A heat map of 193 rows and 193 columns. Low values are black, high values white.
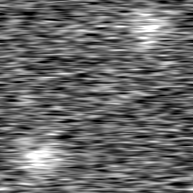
Bumps: two. Ninth with the highest average: bottom left. Mirror symmetry: none. Grain: streaks across.
